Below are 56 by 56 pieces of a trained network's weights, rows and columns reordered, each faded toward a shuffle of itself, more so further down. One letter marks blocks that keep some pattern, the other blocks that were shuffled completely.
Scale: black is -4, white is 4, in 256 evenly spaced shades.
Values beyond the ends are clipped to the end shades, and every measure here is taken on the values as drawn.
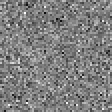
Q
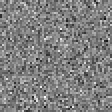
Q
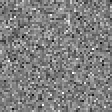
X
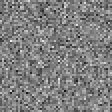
Q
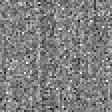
Q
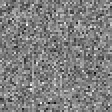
X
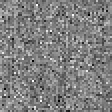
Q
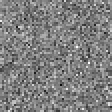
X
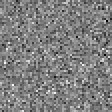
X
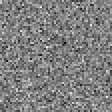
X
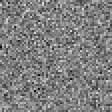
X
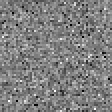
Q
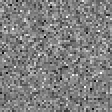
X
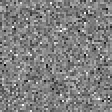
X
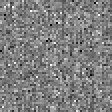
Q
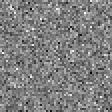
X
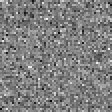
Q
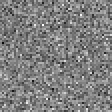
X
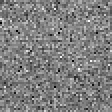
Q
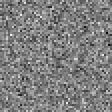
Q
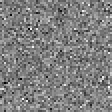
X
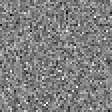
X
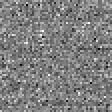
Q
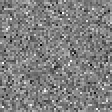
X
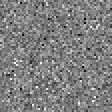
X
